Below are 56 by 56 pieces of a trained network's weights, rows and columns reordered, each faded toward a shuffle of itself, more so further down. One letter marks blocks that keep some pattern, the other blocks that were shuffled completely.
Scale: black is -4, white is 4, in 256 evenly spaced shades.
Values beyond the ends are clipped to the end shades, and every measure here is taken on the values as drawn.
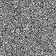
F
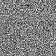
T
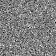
F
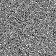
F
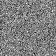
F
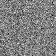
F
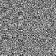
T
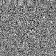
T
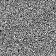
F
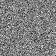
F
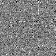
T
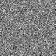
T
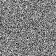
F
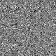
T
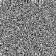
T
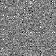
T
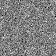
F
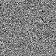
T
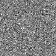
T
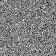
F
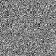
T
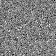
F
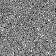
F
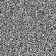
T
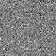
T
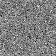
F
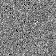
T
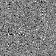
T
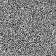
T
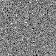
F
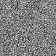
T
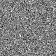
T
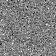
F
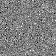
T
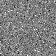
F
